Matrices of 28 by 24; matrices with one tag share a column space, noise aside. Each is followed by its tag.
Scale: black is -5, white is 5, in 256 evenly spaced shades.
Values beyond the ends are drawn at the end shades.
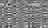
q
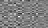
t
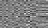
t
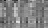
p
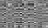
q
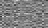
t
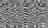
q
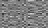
t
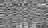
q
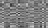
q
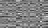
t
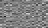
t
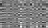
q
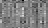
p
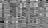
p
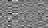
t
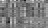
p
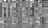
p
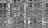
p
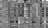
p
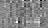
p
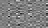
t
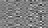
t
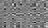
q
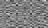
t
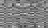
q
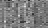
p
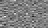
t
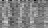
p
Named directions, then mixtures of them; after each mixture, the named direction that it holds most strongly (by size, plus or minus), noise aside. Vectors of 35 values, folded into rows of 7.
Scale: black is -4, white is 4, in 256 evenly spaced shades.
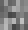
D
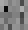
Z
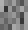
Z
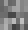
D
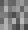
D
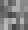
D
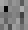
Z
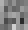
D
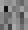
Z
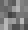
D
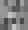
D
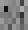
Z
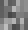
D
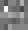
Z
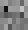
Z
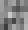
D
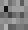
Z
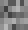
D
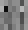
Z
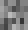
D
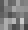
D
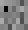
Z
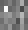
Z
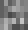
D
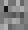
Z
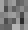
D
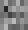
D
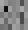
Z
